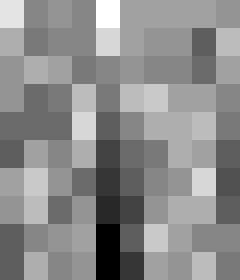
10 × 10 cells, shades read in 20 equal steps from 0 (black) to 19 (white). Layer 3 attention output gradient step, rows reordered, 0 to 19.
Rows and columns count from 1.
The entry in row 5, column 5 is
7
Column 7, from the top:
12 11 10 15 13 9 10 11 15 12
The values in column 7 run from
9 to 15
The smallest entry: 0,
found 2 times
